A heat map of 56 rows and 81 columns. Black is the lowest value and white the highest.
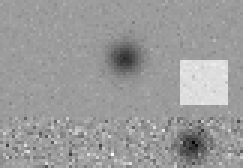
Ninth with the highest average: middle right. Dips: two. Odd patch: higher, in the middle right. Seam: horizontal, 70% of the way down, the top part calmer.
